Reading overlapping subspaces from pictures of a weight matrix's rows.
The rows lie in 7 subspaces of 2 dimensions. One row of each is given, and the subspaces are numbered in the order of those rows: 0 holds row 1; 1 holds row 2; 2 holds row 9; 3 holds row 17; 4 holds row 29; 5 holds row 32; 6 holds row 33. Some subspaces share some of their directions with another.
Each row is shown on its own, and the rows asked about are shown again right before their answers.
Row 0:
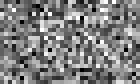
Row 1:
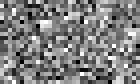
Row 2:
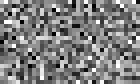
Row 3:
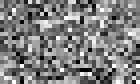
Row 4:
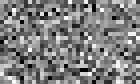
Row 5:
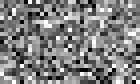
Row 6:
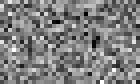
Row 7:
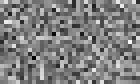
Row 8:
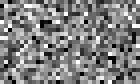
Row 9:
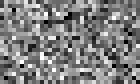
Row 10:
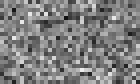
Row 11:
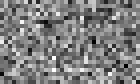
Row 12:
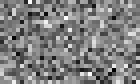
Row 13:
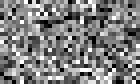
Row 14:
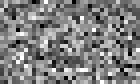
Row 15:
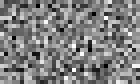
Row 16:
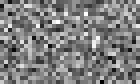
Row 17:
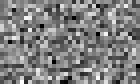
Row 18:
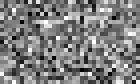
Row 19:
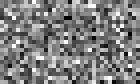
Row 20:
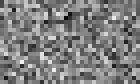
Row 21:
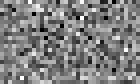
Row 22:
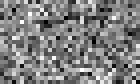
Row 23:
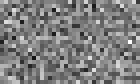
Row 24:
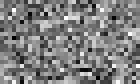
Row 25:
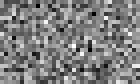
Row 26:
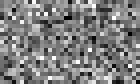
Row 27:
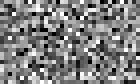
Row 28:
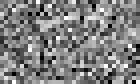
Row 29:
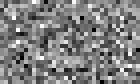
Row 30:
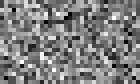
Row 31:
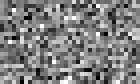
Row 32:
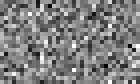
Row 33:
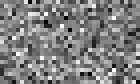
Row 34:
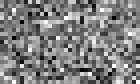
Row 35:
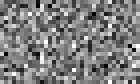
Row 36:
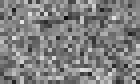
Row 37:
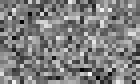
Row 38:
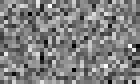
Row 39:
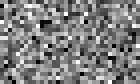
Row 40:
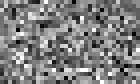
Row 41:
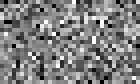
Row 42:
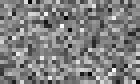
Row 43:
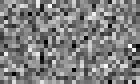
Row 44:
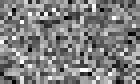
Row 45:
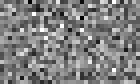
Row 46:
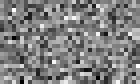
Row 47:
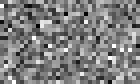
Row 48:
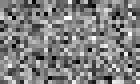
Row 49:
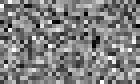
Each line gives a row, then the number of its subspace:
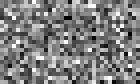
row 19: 4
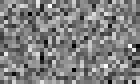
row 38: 5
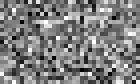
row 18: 3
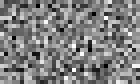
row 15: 5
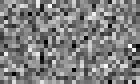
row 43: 5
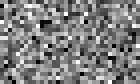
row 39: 0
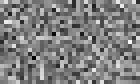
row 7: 1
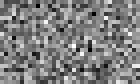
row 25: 5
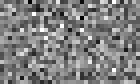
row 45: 6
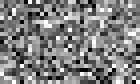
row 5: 6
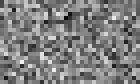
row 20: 2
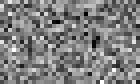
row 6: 0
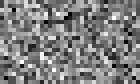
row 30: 2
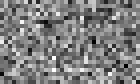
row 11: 3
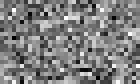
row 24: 3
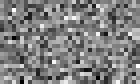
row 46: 3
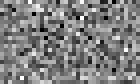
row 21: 6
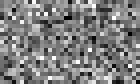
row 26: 4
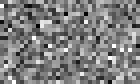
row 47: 0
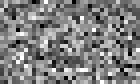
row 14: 4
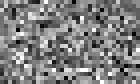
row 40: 4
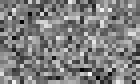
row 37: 2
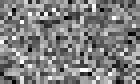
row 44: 1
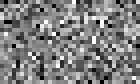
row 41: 1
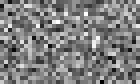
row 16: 0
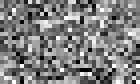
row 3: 3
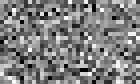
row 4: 1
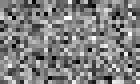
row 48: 4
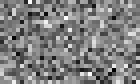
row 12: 6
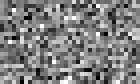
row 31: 3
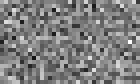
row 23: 1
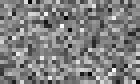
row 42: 6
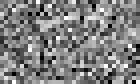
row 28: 5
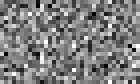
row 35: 5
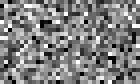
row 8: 0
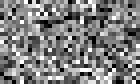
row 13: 4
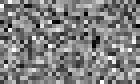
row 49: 0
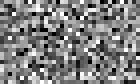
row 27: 6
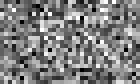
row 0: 6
